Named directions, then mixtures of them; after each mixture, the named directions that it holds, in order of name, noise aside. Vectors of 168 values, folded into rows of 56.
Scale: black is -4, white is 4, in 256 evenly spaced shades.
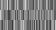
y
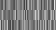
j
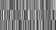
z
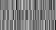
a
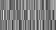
z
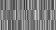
j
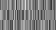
a, y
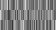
y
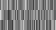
y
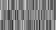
y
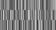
z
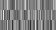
y, z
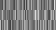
j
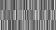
j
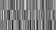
y, z
